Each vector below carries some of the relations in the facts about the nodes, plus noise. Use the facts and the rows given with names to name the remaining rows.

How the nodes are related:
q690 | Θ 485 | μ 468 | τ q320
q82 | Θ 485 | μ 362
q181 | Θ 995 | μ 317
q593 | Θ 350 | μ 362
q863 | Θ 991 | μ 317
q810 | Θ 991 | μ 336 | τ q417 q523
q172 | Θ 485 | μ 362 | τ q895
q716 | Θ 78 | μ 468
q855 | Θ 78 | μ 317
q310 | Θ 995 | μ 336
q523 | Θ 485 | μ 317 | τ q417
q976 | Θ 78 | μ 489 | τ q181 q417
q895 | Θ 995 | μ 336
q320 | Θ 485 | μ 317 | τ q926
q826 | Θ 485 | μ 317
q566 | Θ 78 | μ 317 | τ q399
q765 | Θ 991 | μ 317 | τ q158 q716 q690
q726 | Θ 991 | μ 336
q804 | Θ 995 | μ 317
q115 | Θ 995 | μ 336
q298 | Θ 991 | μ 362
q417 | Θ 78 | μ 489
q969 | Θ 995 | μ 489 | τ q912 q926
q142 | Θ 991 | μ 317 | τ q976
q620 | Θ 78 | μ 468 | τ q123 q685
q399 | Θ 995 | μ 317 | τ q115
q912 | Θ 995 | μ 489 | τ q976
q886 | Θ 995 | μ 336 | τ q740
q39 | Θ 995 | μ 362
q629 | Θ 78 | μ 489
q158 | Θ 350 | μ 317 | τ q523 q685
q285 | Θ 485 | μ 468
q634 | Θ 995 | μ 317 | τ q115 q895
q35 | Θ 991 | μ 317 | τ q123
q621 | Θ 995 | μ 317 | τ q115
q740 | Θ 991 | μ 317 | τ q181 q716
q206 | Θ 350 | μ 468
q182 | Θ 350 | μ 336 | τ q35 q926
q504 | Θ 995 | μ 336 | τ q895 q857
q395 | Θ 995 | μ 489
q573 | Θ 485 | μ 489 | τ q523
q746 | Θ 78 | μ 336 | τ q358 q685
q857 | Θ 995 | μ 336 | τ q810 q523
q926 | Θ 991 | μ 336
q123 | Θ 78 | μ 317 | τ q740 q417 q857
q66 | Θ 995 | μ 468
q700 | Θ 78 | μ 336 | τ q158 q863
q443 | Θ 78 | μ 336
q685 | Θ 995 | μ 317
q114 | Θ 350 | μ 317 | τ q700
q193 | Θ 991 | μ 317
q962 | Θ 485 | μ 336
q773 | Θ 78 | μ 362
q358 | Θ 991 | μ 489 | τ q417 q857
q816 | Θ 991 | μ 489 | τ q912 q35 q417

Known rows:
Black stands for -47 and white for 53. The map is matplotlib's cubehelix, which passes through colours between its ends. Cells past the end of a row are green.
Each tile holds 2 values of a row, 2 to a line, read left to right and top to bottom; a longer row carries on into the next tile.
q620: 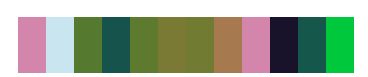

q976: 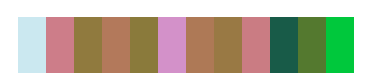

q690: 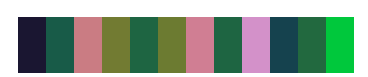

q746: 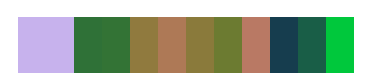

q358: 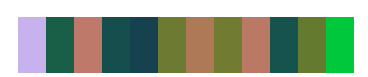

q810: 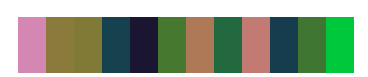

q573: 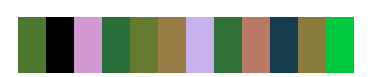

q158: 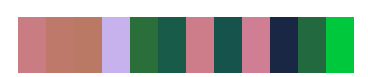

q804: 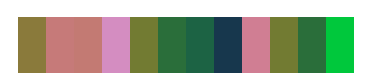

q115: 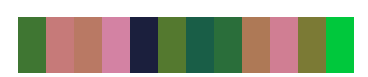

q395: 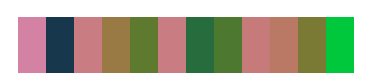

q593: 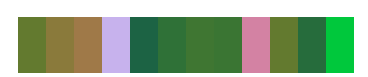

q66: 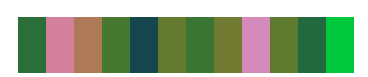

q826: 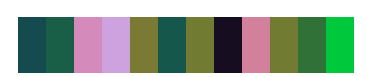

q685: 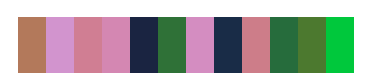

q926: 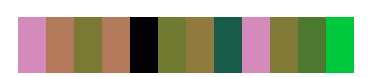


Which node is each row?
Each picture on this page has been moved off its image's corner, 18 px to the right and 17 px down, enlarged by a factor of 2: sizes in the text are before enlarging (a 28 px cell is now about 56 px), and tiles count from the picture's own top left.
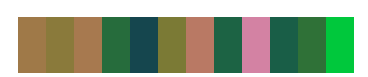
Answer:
q886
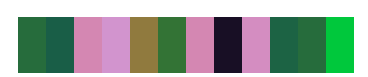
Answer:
q320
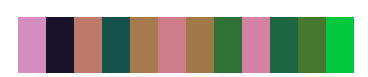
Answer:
q969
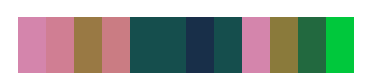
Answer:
q193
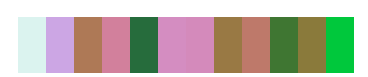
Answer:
q417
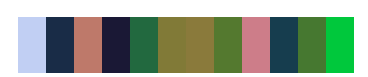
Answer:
q816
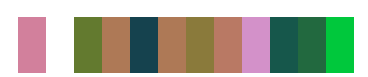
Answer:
q716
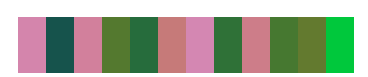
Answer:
q912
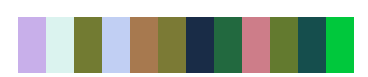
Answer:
q855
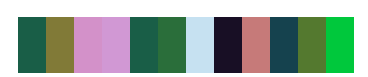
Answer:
q523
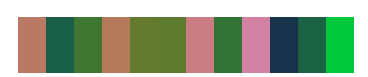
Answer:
q182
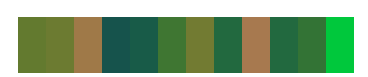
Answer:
q504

